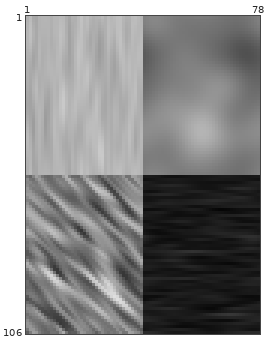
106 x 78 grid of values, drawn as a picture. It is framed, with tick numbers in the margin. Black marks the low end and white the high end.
It is made of 2 by 2 panels. Panel 1,1: high, streaked downward, faint in contrast. Panel 1,2: middling, smooth. Panel 2,1: middling, slanting down to the right, strong in contrast. Panel 2,2: very low, streaked across, faint in contrast.
